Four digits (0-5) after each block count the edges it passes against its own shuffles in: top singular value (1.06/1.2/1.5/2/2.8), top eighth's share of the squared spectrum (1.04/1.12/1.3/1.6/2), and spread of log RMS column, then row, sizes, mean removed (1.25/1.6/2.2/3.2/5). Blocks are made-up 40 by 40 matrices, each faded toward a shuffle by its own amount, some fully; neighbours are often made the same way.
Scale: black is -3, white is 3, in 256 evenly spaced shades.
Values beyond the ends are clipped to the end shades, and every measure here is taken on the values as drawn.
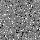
0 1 0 0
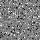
1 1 0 0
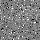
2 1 0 0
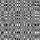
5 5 3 3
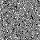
2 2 0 0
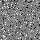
0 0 0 0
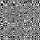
4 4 2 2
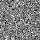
2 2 0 0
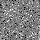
1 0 0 0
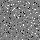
0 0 0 0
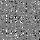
2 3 2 2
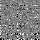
2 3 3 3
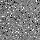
1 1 0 0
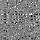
3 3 1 2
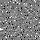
2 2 0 0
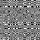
4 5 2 3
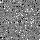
2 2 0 0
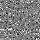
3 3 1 1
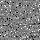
2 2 0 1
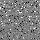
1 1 0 1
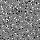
0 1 0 0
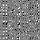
4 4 2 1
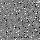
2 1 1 0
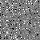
3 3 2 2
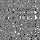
3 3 1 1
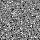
0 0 0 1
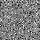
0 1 0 0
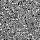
0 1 0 0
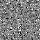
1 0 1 0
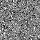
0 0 0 0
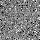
0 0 0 0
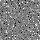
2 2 1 0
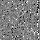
2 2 2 0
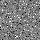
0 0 0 0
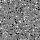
0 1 0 0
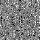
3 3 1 1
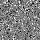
0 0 0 0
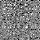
3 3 2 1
